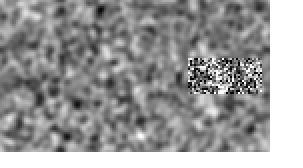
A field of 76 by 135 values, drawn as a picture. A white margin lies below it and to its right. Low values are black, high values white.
Stripes: none. Grain: blotchy. Roughest part: middle right. Odd patch: rougher, in the middle right.
